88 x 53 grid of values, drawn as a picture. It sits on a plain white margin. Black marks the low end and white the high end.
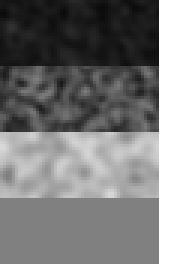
It is made of 4 by 1 panels. Panel 1,1: very low, blotchy, faint in contrast. Panel 2,1: low, blotchy. Panel 3,1: high, blotchy. Panel 4,1: middling, flat.
